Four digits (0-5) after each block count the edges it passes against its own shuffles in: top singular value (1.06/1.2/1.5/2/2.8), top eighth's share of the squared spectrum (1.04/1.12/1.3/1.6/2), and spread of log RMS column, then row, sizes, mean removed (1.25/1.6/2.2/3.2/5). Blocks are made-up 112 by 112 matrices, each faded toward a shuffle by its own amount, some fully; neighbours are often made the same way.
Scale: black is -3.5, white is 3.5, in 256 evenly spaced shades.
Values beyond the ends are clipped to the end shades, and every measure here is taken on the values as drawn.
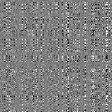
5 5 4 4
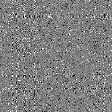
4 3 2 2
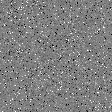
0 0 0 0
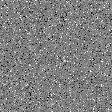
2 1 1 1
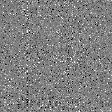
3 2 2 1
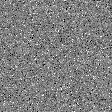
0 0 0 0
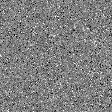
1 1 1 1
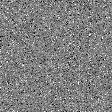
0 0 1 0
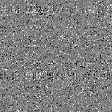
4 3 1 2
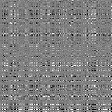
5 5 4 4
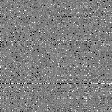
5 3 1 2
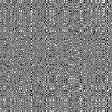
5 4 3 3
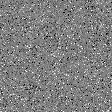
2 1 0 0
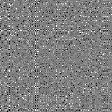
5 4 3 3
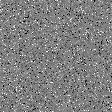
0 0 0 0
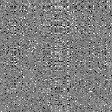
5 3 3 2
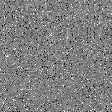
3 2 1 0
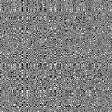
5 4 3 3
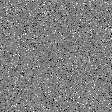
2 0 0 0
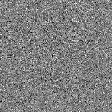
4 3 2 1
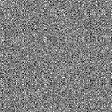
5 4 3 3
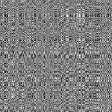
5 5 4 4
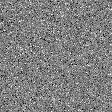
0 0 0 0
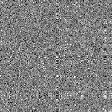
4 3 2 2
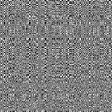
5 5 4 4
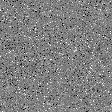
2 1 0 0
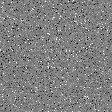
2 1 0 0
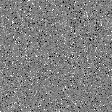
3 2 1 0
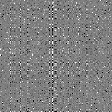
5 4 3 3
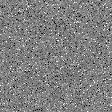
2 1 0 0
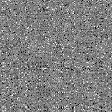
4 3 1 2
